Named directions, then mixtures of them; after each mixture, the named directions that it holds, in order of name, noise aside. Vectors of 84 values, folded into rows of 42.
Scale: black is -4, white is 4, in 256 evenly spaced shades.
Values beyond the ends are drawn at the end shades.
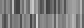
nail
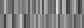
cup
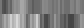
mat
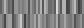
cup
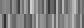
cup, nail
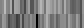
mat, nail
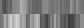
mat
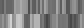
cup, mat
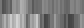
mat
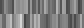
cup, mat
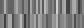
cup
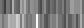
mat, nail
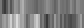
mat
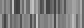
nail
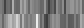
mat, nail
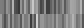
nail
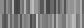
nail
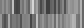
nail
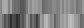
mat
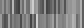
nail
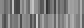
nail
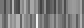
mat, nail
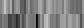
mat, nail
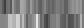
mat, nail
